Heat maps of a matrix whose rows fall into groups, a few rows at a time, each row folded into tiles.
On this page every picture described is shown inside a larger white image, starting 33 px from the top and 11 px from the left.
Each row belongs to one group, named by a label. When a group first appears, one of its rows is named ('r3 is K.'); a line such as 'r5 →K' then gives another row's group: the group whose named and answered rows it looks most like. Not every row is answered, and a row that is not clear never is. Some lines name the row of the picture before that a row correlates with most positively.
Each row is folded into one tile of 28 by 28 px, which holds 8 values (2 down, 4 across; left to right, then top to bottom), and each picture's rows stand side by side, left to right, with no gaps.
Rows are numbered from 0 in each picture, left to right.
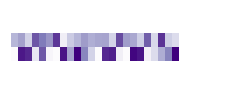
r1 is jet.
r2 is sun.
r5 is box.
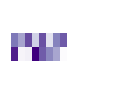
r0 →jet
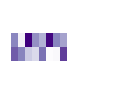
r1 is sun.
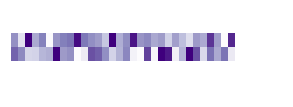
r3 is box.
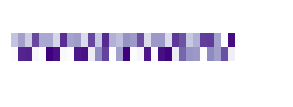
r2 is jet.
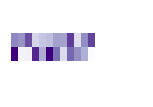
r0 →jet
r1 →sun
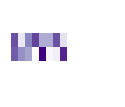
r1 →jet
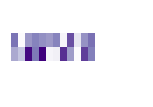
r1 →jet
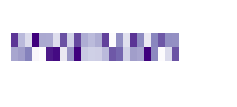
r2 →sun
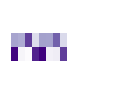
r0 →jet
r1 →jet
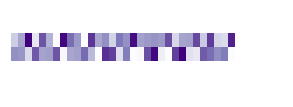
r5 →jet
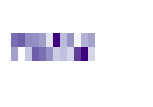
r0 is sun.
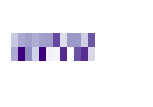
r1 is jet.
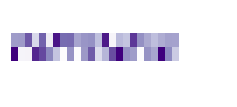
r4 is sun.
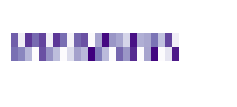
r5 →jet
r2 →box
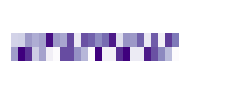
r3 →jet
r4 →jet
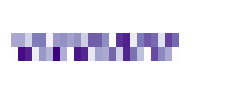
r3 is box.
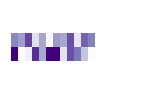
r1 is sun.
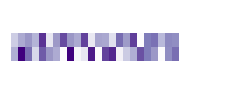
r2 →jet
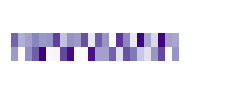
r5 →sun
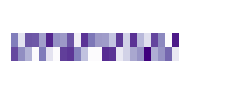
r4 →box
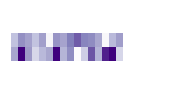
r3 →sun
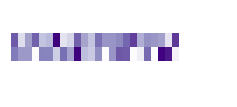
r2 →sun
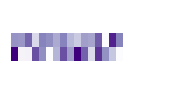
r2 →sun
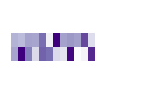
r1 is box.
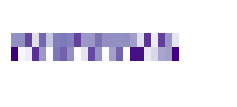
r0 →jet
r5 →box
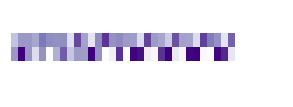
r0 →sun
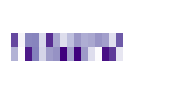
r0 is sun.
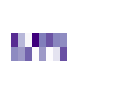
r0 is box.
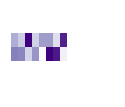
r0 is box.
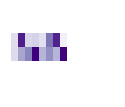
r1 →box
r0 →box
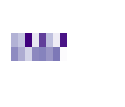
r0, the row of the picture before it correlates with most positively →1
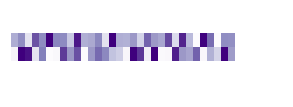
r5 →jet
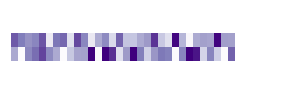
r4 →sun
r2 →box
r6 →sun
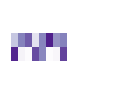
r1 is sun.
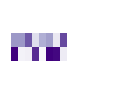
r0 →jet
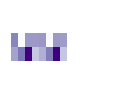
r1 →sun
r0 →sun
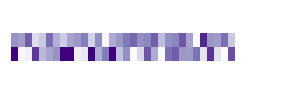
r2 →jet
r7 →jet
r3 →sun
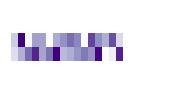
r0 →box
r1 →sun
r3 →jet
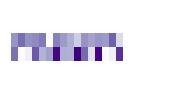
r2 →sun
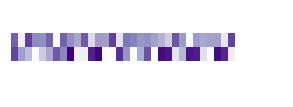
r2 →jet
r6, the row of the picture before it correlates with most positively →2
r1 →box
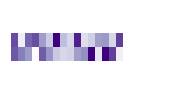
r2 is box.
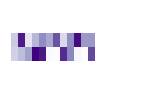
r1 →jet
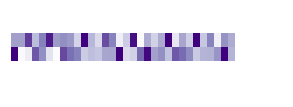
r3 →box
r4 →box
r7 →sun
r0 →jet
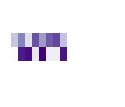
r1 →jet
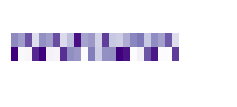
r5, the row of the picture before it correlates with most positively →1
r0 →jet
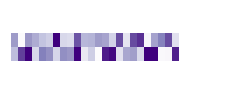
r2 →sun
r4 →box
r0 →sun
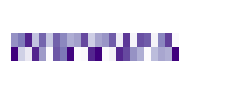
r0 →jet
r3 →jet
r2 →jet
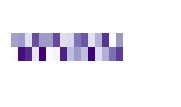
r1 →jet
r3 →box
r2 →box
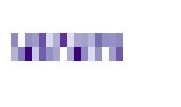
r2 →sun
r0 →sun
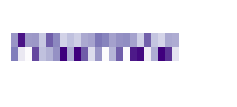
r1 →box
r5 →sun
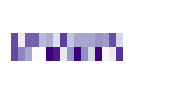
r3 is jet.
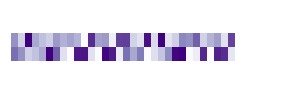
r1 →sun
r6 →jet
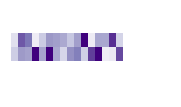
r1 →sun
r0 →box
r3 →jet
